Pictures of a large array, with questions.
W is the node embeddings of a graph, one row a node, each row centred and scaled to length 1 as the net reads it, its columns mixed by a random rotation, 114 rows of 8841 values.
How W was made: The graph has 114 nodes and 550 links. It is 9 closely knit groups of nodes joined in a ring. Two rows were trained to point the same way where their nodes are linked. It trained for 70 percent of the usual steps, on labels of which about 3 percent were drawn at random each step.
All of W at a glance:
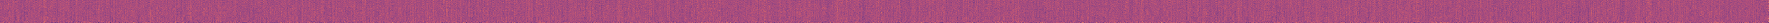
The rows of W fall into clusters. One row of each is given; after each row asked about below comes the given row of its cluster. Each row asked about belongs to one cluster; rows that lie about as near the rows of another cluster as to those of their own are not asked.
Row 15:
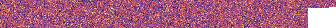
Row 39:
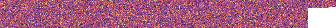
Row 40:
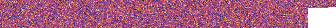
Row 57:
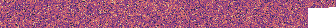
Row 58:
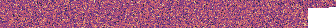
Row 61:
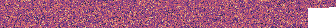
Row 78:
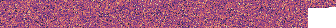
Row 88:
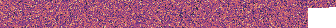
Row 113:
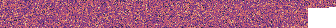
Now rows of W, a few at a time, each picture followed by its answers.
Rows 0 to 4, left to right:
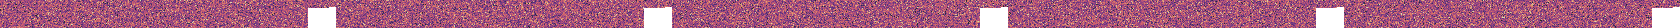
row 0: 15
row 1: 39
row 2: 40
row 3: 39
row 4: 113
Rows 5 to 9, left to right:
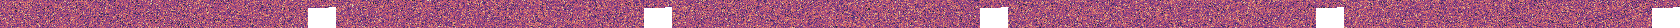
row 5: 78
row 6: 58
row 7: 88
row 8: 15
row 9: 58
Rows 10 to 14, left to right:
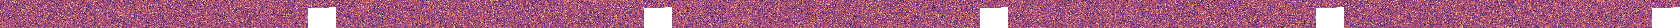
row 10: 40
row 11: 39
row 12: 78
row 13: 40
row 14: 39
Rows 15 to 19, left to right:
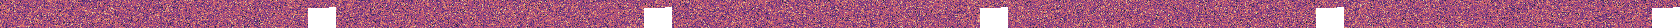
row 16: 113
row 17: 40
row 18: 88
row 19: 58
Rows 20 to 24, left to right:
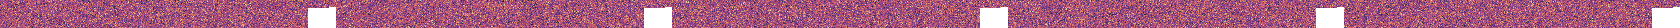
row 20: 15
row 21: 57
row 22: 40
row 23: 78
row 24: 113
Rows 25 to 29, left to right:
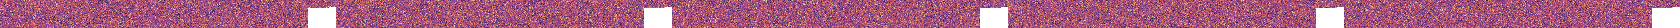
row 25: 61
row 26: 39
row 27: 58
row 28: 88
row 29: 40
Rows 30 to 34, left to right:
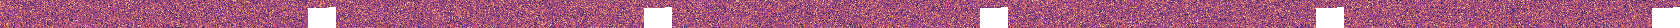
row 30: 88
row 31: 40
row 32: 78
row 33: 61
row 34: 58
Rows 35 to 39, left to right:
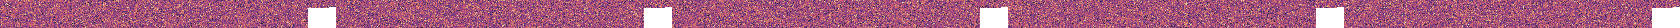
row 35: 61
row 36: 15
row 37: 15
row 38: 88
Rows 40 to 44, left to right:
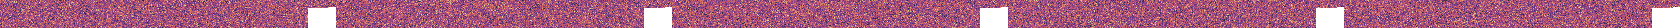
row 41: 57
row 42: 57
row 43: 61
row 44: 61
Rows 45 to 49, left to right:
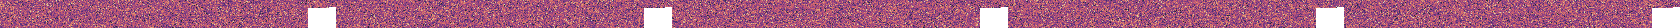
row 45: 88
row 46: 15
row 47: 58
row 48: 61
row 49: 40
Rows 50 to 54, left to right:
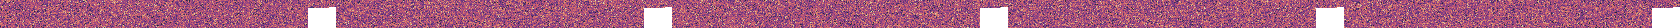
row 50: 57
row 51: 39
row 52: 78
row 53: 39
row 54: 58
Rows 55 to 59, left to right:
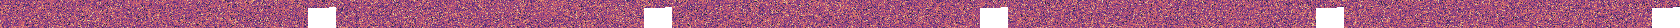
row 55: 15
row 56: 113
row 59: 58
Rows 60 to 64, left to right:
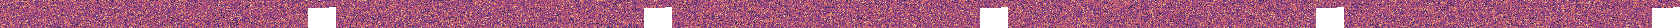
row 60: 58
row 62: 15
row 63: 78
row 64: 15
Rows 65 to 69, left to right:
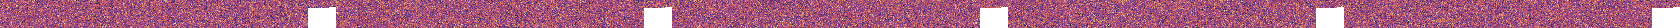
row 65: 58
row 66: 88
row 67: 61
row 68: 57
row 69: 15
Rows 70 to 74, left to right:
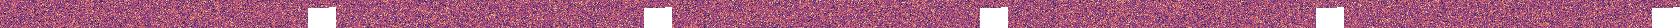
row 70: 113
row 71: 15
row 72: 15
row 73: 57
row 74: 58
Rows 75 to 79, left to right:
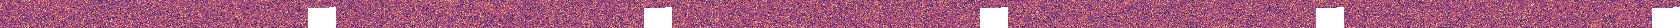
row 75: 61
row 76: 57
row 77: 58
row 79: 113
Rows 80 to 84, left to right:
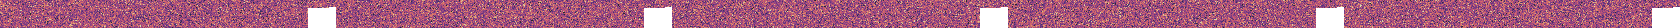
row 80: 88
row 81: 113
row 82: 40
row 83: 15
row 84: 58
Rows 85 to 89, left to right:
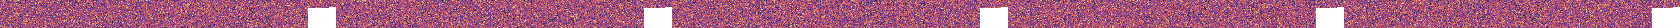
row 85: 113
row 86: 61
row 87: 39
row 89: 88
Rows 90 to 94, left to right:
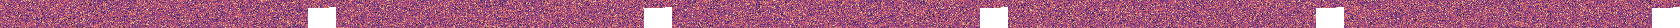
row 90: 61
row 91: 39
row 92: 39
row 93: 40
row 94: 88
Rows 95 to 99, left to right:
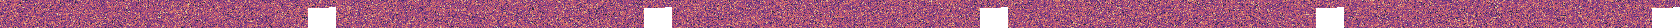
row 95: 113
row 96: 88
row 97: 39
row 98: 15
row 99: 61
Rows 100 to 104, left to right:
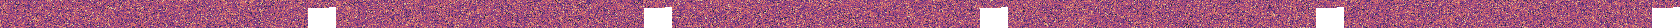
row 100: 15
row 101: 88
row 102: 61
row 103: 78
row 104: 57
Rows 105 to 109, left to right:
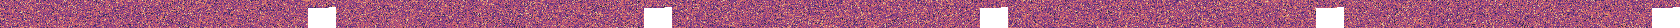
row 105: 78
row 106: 78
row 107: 39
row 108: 39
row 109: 78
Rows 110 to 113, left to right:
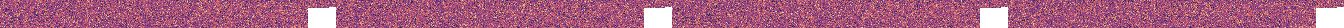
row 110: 113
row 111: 113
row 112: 113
